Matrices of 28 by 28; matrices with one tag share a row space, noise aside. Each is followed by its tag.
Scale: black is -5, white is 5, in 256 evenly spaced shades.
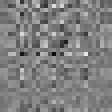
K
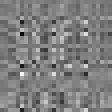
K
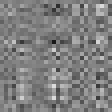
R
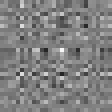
K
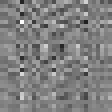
K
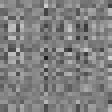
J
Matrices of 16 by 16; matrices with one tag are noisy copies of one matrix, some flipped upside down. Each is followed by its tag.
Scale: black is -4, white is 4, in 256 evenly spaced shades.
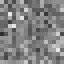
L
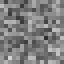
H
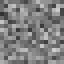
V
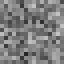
H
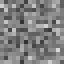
H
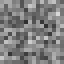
H
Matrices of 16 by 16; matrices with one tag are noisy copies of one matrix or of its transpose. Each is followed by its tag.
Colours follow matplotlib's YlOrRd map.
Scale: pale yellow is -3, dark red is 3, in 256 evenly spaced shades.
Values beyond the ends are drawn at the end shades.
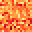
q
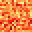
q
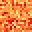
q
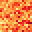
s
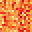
q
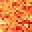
s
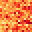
s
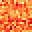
q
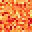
q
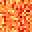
q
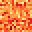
q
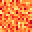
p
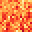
s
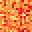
q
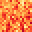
s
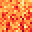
s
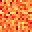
p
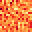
p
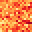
s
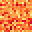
q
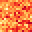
s
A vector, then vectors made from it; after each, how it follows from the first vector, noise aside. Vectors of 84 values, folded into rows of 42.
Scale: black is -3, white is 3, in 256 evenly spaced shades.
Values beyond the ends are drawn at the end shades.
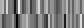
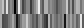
copied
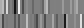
partly zeroed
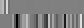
partly zeroed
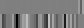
partly zeroed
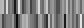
copied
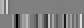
partly zeroed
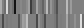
partly zeroed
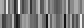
copied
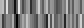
copied
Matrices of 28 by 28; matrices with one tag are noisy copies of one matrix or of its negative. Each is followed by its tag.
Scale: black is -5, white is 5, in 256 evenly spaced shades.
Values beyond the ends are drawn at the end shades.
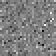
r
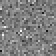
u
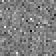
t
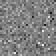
r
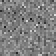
t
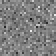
t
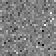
r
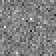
t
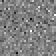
t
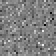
r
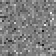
r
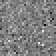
r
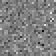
r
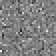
u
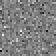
u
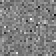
t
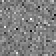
t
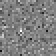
u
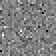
u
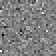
u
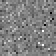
r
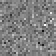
r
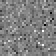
r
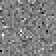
u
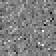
r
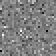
u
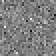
t
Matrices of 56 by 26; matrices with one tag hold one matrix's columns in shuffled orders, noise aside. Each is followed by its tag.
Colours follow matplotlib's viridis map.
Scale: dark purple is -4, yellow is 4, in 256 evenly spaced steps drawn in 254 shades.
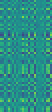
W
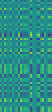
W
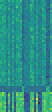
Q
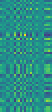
W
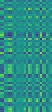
W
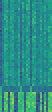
Q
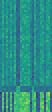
Q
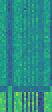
Q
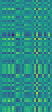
W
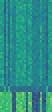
Q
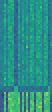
Q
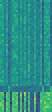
Q
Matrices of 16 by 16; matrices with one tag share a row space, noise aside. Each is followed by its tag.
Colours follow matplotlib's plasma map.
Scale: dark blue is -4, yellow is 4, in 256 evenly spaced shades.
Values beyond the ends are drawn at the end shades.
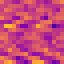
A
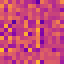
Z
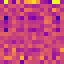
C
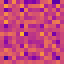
C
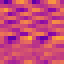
A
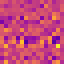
C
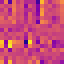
Z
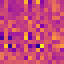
Z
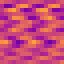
A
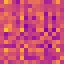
C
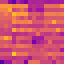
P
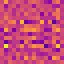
C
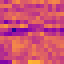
P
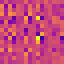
Z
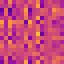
Z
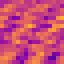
A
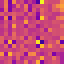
Z
